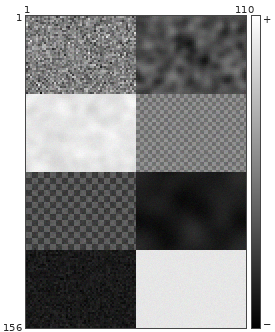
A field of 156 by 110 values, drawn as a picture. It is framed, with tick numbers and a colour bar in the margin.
The table splits into 4 rows of 2 panels. Panel 1,1: middling, fine-grained, strong in contrast. Panel 1,2: low, blotchy. Panel 2,1: very high, blotchy, faint in contrast. Panel 2,2: middling, checkered. Panel 3,1: low, checkered. Panel 3,2: very low, smooth, faint in contrast. Panel 4,1: very low, fine-grained, faint in contrast. Panel 4,2: very high, flat.
